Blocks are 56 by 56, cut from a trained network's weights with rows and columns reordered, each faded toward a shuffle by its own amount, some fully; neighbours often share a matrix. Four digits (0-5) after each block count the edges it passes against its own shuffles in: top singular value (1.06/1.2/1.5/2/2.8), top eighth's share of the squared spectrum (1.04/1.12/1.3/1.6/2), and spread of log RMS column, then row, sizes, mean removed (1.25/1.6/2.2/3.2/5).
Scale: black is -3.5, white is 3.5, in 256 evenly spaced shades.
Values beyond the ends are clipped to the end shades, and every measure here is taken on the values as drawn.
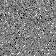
0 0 0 0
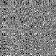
3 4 2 2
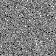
0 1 0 0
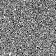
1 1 0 0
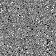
2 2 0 0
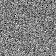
0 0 0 0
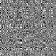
4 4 3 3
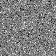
0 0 0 0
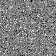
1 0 0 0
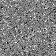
0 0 0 0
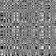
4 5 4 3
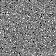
0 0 0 0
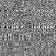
4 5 1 3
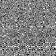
3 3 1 2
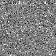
2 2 0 1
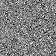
0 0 0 0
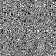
2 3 1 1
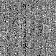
3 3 1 1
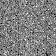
2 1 1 0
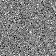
2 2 1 0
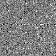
2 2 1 1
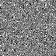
2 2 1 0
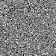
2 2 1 0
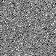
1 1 0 0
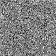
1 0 0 0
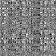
4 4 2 3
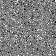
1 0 0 0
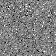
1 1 0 0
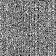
3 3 0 1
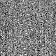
2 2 0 1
